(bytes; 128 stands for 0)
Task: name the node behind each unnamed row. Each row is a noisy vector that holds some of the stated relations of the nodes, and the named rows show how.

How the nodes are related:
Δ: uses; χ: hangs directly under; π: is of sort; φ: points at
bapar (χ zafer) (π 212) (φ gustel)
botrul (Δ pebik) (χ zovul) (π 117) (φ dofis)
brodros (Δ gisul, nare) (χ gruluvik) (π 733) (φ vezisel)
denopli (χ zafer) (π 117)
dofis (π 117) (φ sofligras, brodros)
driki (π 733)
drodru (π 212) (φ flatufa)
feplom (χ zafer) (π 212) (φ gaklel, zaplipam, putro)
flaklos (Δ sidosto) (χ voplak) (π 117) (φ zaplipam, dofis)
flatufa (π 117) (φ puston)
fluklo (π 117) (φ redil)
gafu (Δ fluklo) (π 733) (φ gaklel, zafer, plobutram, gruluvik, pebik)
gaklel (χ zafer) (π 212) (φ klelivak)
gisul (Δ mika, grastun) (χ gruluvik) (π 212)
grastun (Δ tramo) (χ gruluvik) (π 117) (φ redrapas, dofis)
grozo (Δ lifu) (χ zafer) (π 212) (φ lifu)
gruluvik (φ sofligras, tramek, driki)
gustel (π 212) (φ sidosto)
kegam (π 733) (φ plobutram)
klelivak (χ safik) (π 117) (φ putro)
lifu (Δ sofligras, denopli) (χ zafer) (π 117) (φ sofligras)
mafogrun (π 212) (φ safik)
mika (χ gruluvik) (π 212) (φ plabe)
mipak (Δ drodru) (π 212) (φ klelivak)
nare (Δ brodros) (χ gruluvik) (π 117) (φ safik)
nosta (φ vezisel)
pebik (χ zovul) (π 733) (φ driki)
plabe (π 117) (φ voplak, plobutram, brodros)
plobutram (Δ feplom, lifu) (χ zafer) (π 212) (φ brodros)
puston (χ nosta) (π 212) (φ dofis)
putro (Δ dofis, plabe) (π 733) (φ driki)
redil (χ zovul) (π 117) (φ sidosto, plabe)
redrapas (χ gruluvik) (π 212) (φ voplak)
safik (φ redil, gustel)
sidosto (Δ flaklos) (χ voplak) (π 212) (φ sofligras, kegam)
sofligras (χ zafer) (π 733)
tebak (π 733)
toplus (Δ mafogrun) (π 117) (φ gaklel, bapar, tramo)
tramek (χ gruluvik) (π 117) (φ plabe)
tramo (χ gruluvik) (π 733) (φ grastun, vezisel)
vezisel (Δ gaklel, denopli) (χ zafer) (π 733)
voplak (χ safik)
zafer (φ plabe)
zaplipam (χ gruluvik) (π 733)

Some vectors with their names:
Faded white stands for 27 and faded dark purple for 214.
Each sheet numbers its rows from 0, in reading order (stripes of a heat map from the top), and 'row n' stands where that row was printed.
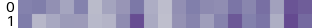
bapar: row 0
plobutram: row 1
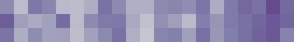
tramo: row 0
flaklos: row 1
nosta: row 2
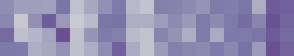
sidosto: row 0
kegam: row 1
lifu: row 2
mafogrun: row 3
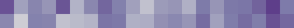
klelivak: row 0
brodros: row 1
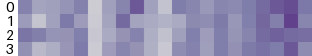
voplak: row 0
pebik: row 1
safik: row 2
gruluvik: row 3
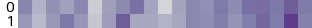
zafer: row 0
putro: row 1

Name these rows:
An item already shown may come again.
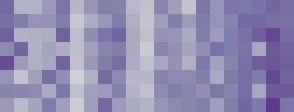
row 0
dofis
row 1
safik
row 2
denopli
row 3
puston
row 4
nare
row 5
sofligras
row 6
gustel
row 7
driki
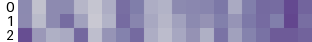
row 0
vezisel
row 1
gafu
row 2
nare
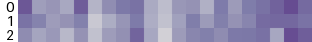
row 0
toplus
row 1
safik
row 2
mika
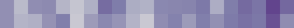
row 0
vezisel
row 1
gruluvik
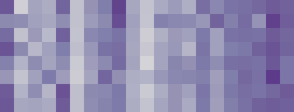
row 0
plabe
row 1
redrapas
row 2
tramek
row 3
flatufa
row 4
zafer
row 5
driki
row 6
redil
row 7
fluklo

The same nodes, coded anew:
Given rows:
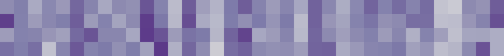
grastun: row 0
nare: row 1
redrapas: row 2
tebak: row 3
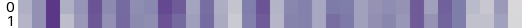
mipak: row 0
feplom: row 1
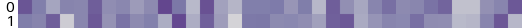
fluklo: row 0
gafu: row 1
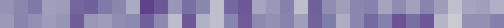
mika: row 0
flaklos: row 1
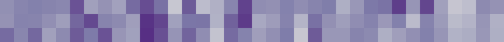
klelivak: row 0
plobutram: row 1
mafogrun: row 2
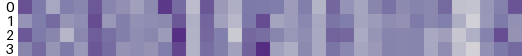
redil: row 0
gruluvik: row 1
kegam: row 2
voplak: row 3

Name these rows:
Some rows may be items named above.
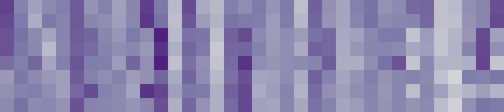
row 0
nare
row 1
redil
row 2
sofligras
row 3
kegam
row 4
driki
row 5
nosta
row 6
plobutram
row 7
zafer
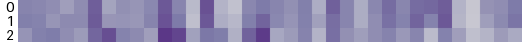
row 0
toplus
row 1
denopli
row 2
plobutram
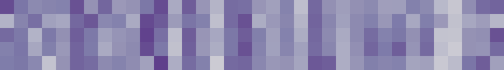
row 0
safik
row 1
puston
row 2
plabe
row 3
dofis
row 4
tramo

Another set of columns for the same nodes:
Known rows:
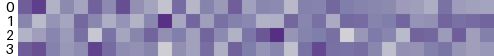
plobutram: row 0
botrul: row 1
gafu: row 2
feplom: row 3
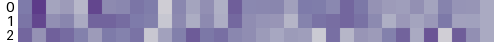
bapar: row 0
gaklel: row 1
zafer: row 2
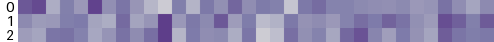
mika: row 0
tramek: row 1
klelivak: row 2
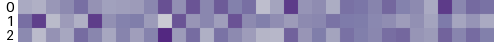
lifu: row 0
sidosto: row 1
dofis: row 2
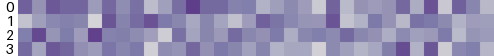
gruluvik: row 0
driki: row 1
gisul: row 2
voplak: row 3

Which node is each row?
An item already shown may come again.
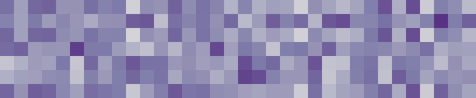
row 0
voplak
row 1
toplus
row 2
voplak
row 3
redrapas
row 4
sofligras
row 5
kegam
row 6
zafer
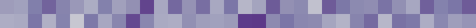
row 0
denopli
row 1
tramo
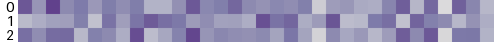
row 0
nosta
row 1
sofligras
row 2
safik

